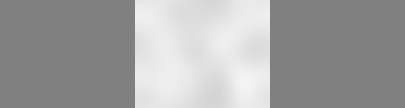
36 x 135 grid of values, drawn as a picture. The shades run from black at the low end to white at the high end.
The table splits into one row of 3 panels. Panel 1,1: middling, flat. Panel 1,2: very high, smooth, faint in contrast. Panel 1,3: middling, flat.
